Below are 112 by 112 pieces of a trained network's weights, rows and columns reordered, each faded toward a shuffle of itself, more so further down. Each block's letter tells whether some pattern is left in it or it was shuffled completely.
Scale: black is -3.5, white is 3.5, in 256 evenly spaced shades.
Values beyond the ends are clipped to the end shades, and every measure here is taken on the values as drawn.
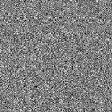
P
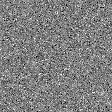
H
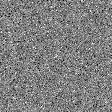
H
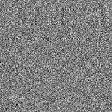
P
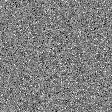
H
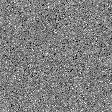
H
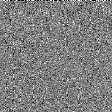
P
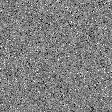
H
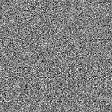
P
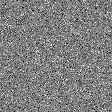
H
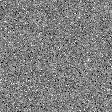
H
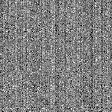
P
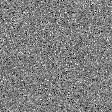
H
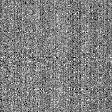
P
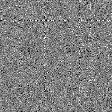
P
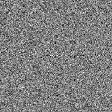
P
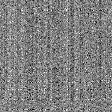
P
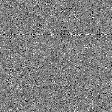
P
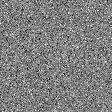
H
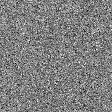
H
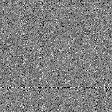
P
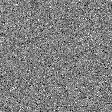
H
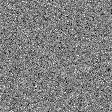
H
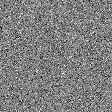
H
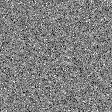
H
